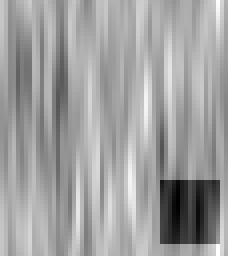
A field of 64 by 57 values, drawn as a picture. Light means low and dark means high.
Histogram: skewed, a long tail of high values. Mirror symmetry: none. Ninth with the highest average: bottom right. Odd patch: higher, in the bottom right. Roughest part: bottom right.
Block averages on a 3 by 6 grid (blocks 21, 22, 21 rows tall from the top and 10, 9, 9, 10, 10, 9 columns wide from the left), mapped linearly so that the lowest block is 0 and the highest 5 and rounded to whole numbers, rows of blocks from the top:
111000
220011
010054
